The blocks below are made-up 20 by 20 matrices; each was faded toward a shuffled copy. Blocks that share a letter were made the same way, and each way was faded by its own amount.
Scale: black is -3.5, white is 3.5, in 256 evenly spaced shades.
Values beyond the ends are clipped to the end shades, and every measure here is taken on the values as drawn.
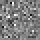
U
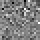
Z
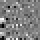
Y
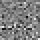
Z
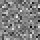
Z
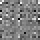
Y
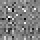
Y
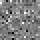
U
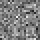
Z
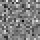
Z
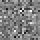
Z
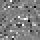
U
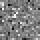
U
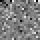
U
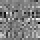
Y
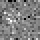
U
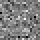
Z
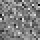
Z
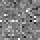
U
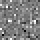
U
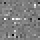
U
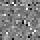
U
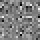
Y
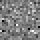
U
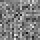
Z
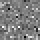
U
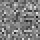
Z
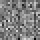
Z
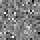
U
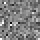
U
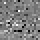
U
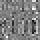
Y
